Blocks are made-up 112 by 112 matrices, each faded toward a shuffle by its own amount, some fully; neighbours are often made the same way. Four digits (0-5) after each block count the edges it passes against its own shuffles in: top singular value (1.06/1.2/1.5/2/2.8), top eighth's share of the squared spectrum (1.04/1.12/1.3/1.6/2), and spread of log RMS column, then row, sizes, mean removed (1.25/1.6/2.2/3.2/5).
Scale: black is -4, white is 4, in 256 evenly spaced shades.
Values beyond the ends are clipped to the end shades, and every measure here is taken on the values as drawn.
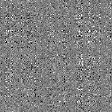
2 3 4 3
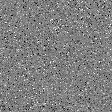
0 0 0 0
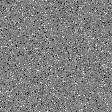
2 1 0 0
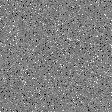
0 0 0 0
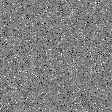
0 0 0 0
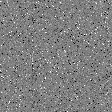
0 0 0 0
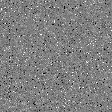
1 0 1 0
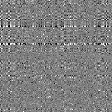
5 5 3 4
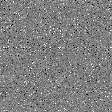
3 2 0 1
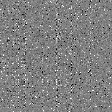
4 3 2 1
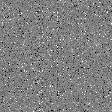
3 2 2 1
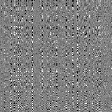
5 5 4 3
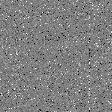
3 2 1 0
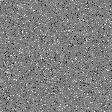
2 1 0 0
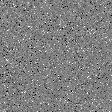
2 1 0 0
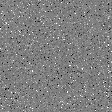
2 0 0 0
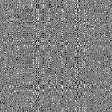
5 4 3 2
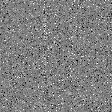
3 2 1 0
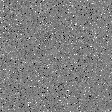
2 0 0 0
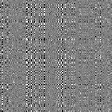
5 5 4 3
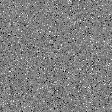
3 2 1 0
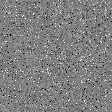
2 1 0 0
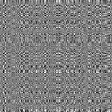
5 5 4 4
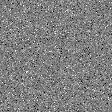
1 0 0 0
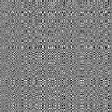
5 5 4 4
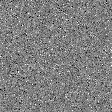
0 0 0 0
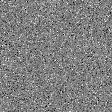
1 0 0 0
